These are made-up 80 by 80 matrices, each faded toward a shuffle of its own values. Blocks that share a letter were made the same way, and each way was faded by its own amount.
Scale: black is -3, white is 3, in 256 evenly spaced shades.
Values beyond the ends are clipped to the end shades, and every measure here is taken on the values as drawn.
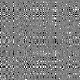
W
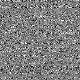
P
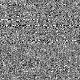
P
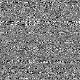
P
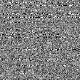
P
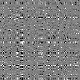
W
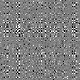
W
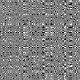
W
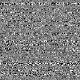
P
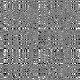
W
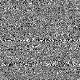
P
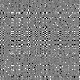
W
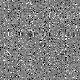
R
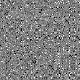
R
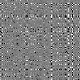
W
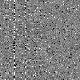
R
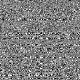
P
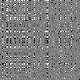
W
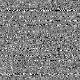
P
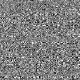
P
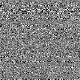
P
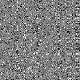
R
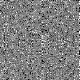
R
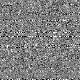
P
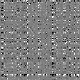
W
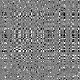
W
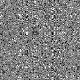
R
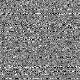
P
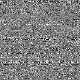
P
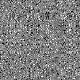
R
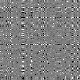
W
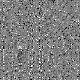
R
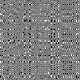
W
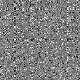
R
